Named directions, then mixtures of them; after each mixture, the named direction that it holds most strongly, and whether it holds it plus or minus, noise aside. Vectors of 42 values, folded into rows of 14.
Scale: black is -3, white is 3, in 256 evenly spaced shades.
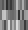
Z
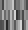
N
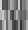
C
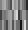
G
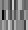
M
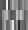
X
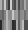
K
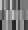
K, plus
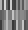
K, plus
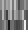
M, minus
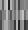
K, plus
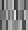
N, plus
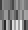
C, minus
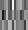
M, plus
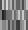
Z, minus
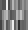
X, plus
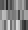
Z, plus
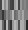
C, minus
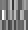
M, minus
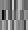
M, plus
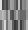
C, plus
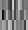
M, plus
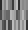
C, minus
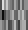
C, minus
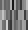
M, minus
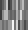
X, plus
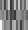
K, minus
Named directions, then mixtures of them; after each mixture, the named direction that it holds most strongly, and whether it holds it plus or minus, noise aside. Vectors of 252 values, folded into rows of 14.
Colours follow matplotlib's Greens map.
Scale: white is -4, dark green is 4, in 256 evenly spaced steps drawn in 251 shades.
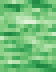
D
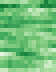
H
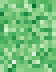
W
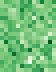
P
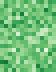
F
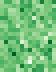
P, plus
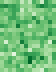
P, minus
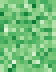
W, plus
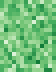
W, minus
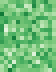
W, plus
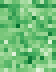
P, minus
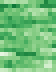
H, plus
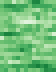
D, plus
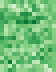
W, plus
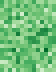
F, minus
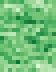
D, minus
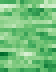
H, minus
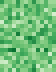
F, minus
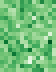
P, plus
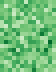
F, minus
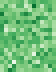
W, plus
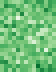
F, plus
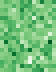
P, plus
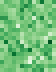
P, plus
